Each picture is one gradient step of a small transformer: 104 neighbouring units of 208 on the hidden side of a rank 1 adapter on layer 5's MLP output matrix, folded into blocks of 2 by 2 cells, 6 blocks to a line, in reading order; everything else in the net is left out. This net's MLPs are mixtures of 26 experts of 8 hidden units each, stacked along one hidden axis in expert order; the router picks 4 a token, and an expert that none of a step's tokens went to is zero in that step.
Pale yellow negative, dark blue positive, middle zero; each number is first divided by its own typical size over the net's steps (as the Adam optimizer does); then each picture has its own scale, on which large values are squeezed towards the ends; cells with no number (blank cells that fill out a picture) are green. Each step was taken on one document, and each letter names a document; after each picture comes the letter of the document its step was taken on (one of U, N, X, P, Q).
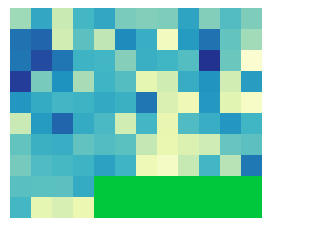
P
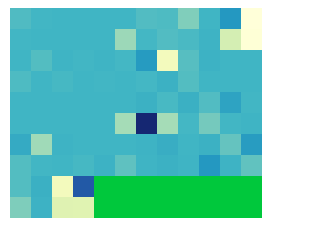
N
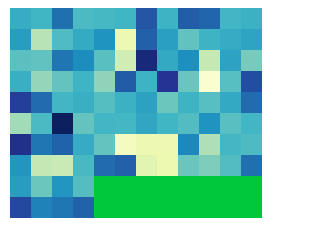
P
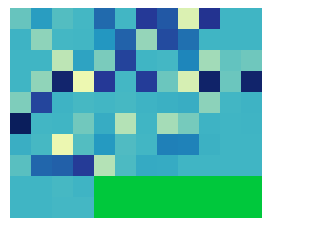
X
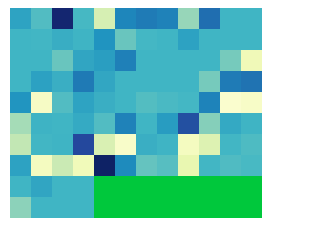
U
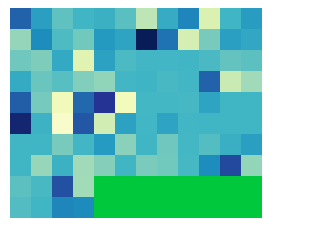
U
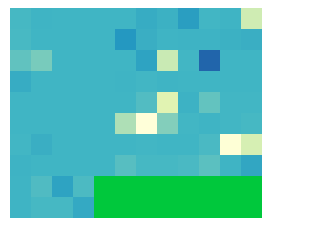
N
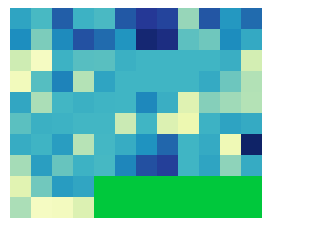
P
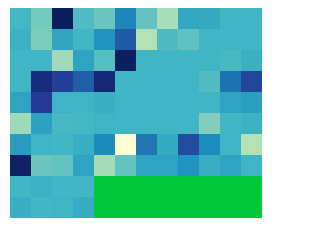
U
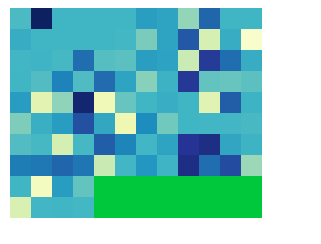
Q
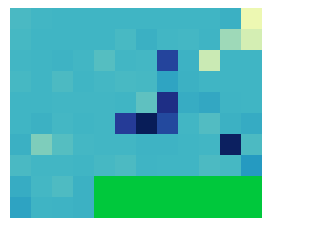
N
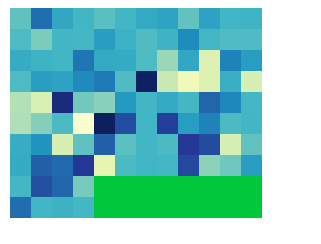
Q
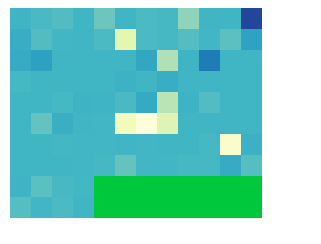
N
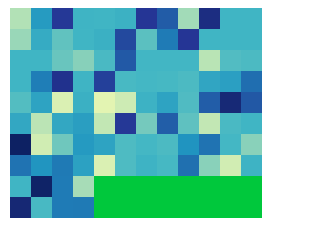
X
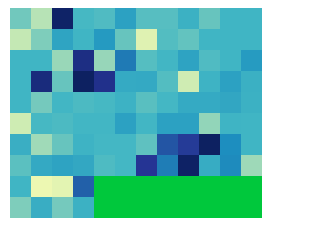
X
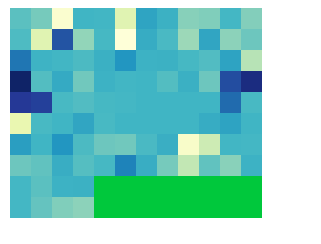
U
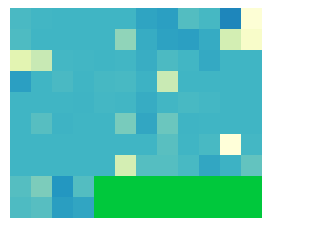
N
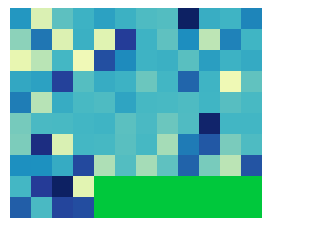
X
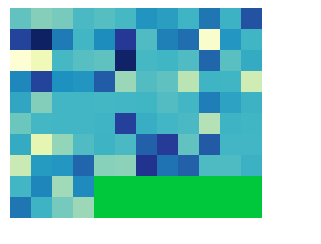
X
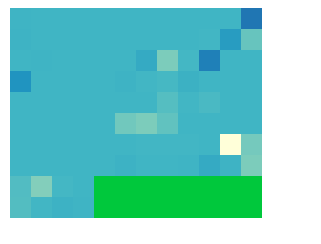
N
